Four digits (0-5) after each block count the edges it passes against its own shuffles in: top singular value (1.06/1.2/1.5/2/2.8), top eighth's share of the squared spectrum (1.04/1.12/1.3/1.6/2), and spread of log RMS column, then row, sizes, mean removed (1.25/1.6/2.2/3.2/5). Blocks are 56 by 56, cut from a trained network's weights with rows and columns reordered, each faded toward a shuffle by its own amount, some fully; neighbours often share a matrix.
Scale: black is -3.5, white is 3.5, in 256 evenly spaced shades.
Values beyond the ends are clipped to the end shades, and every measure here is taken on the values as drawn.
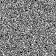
0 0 0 0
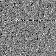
2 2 0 1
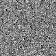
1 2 0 0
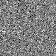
1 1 0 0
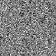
2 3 1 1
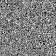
0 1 0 0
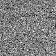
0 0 0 0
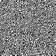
2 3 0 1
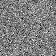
0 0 0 0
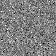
0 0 0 0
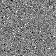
1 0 0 0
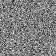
2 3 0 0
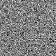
2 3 1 1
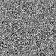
2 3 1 1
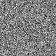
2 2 0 0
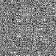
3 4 2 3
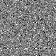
2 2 0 1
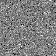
0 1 0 0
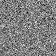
1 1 0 0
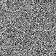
2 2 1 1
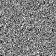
2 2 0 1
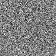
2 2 0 0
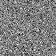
1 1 0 0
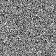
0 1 0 0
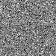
0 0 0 0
